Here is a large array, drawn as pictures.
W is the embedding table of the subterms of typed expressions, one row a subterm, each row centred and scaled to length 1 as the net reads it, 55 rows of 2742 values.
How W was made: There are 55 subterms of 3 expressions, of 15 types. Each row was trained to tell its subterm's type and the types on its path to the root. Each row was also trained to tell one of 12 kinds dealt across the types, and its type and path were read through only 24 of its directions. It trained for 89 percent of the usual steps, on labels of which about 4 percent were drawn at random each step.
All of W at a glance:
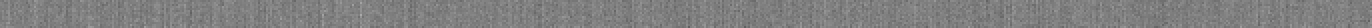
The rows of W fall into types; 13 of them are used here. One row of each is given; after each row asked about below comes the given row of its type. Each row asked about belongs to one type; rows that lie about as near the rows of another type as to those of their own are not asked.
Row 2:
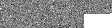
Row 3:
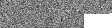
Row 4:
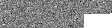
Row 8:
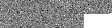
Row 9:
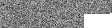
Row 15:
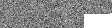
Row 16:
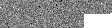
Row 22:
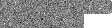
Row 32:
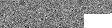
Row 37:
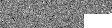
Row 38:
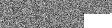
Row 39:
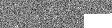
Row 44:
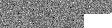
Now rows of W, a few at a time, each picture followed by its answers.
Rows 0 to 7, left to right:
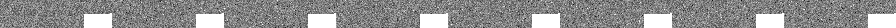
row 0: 15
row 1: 4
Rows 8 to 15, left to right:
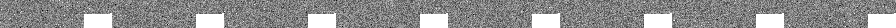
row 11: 39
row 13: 3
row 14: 2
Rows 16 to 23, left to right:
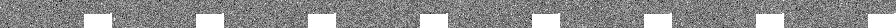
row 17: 2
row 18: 16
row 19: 15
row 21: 3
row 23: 3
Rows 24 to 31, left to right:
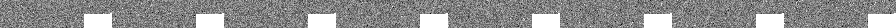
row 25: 2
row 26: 15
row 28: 38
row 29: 32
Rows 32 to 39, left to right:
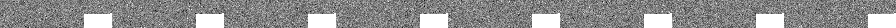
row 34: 16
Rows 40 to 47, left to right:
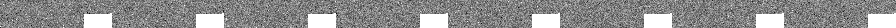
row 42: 15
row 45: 32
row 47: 9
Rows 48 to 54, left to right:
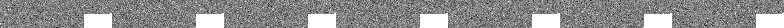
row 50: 9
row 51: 8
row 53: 16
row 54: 16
